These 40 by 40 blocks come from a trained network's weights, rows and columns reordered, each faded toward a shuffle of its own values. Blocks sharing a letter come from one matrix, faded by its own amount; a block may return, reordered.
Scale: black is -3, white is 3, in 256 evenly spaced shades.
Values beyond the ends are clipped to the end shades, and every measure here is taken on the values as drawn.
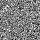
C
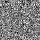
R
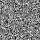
C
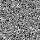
C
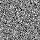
C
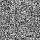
R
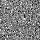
C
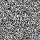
R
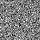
C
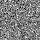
C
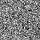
R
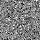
C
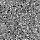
C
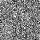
R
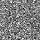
R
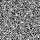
C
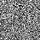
R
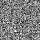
R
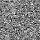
C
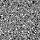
C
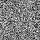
R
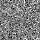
C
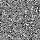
C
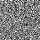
R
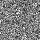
R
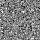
C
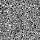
C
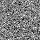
C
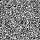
R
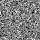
C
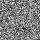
C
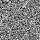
C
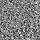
C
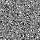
C
